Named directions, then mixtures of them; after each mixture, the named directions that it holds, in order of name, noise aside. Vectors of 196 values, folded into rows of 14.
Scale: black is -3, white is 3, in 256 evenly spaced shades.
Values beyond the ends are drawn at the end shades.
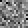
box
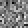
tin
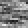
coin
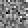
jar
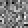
tin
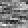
coin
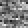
coin, tin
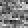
coin, tin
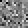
box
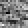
coin, jar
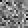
box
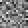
box, jar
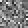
box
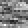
coin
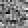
coin, jar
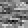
coin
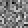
tin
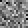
box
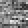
box, coin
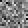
box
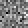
jar, tin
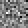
jar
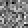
tin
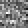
coin, jar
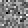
box, jar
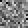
box
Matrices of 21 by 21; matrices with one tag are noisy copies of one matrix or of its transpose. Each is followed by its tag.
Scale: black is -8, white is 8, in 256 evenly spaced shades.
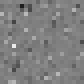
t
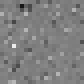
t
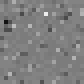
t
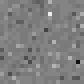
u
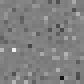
u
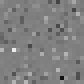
u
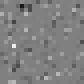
t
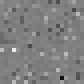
u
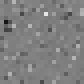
t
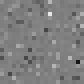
u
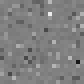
u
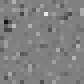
t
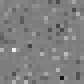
u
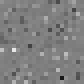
u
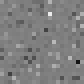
u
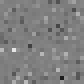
u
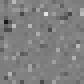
t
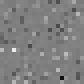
u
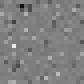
t
